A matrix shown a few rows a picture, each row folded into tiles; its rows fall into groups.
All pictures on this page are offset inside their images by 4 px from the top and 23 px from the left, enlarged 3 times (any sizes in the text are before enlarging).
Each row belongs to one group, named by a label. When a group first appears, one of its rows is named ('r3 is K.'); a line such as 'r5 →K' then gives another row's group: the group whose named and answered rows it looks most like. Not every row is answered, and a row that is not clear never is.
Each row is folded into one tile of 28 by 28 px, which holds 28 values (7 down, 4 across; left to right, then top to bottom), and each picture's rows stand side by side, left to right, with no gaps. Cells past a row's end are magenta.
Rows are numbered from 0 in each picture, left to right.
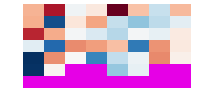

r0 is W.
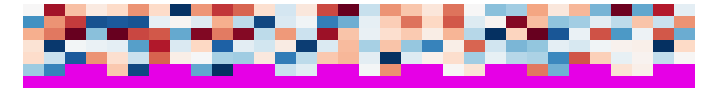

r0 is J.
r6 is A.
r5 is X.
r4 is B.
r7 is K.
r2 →J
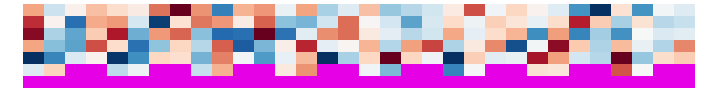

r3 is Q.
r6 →X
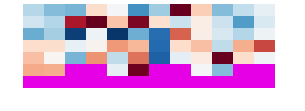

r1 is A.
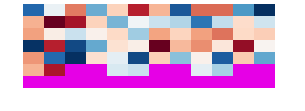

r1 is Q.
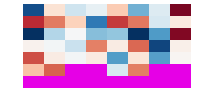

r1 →A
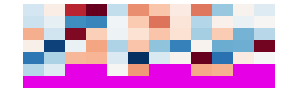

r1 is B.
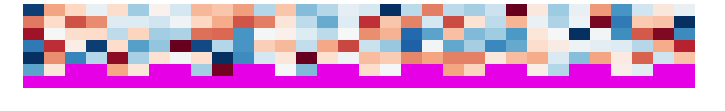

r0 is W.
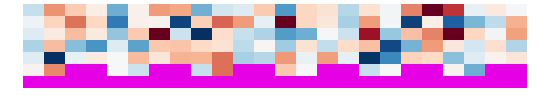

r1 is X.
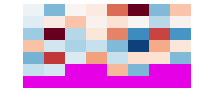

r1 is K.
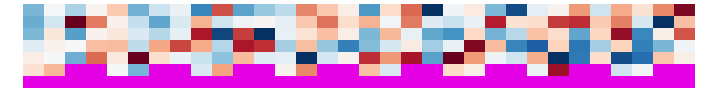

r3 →B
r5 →X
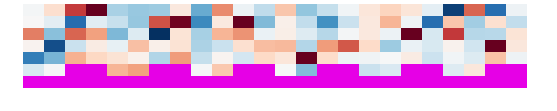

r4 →J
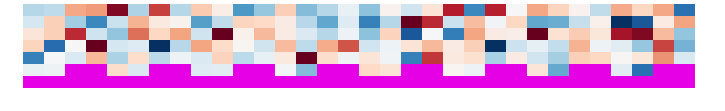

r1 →K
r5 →K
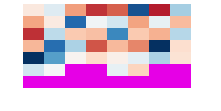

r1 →K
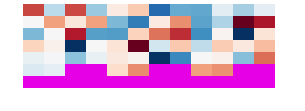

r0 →K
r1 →Q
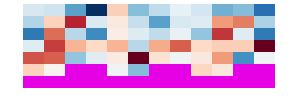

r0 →X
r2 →X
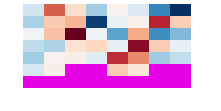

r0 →J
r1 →X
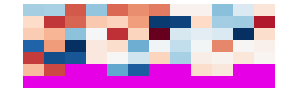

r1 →J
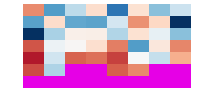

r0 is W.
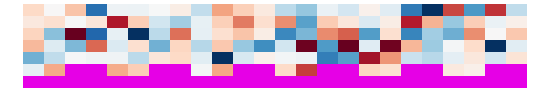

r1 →A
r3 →Q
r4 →X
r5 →K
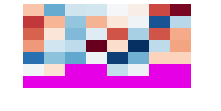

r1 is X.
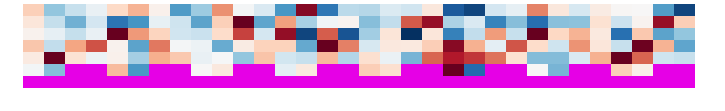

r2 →J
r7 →X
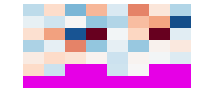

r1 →J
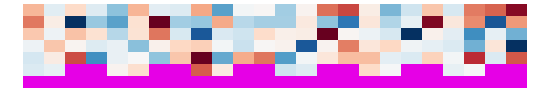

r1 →J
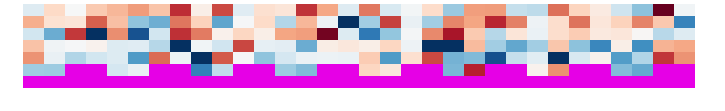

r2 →W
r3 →J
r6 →B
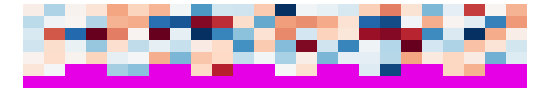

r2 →A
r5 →Q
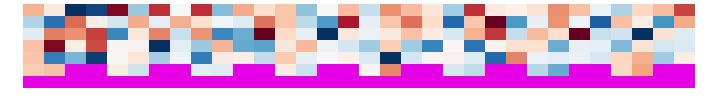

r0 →Q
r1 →K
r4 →B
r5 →J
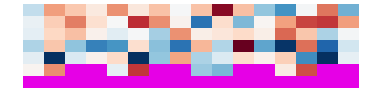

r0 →B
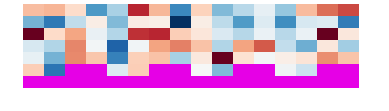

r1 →J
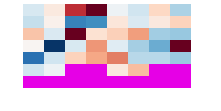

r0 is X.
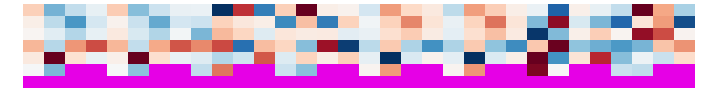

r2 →K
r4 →B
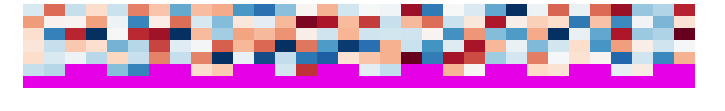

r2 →Q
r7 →A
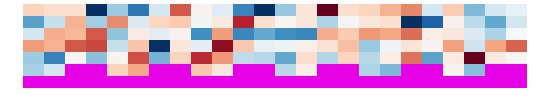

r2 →X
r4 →J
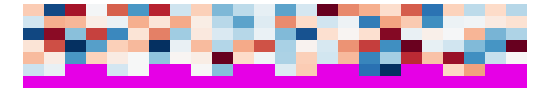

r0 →K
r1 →K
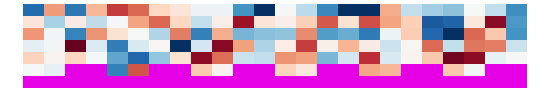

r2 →X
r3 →X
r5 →X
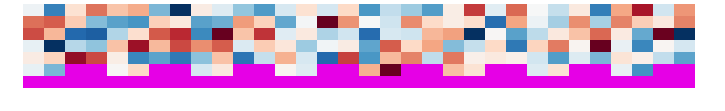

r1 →Q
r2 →Q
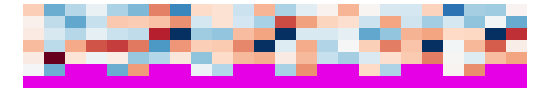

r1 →K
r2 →W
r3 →A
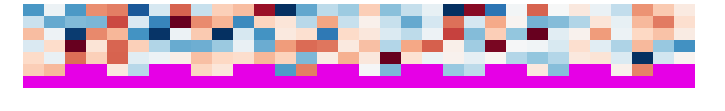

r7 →B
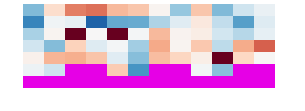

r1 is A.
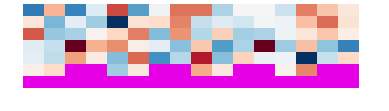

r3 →B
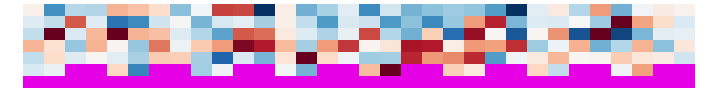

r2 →Q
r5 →X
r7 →A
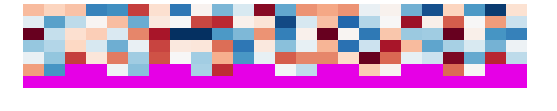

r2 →A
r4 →X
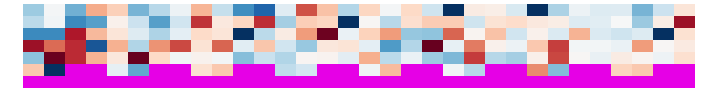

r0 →W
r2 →X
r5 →W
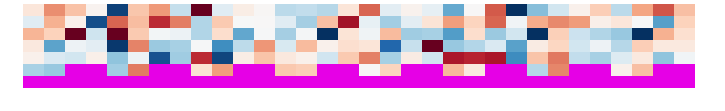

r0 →J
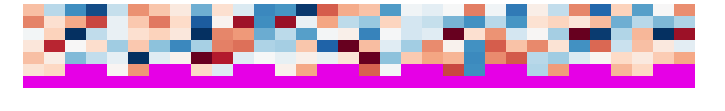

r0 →X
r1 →B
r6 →K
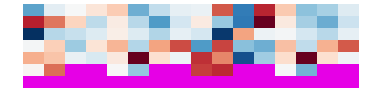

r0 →A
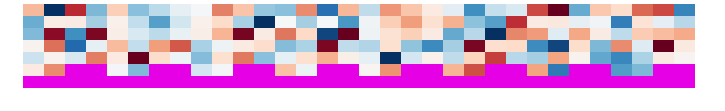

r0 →K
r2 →J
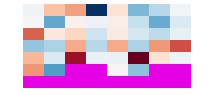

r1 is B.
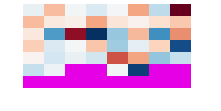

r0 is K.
